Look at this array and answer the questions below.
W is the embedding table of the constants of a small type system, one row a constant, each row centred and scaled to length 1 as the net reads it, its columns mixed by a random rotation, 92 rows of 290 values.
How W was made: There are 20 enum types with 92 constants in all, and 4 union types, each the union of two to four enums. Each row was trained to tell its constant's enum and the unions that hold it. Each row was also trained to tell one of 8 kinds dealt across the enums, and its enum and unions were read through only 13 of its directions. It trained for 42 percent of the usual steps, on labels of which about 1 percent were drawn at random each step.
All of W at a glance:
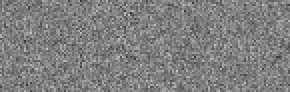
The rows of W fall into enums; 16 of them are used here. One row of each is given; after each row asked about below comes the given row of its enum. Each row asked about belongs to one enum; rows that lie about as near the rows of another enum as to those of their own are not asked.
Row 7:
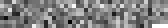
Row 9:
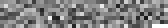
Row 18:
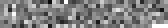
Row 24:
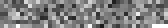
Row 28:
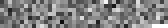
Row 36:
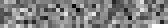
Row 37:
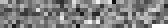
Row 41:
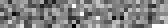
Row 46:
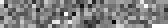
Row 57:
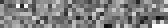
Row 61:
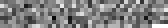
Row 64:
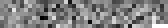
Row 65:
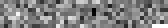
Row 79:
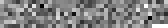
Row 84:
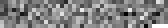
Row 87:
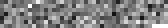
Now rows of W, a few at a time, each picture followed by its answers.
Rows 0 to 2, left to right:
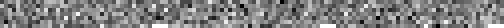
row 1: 36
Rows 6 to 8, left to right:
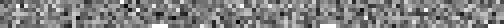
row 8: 87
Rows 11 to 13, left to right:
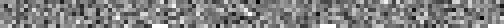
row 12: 18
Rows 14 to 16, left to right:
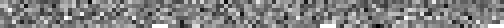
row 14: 65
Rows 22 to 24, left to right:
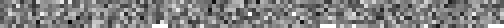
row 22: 87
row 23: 65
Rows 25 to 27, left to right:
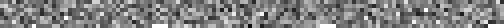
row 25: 65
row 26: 36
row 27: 87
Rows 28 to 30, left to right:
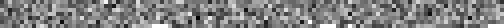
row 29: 65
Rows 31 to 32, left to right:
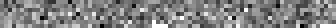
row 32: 57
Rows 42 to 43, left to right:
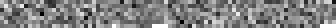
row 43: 84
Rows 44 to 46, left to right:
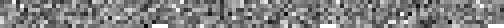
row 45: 65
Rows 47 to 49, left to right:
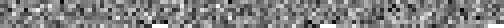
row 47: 9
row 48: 9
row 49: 36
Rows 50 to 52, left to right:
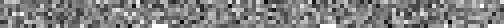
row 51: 87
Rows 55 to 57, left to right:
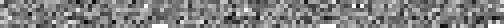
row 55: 57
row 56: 18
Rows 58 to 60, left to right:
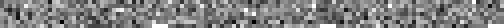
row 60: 41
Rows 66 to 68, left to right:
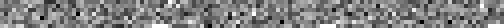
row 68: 57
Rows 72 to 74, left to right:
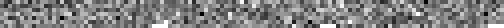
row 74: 18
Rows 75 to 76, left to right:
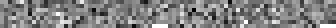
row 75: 41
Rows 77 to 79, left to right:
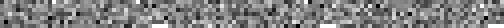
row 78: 41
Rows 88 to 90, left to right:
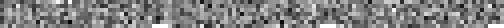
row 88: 87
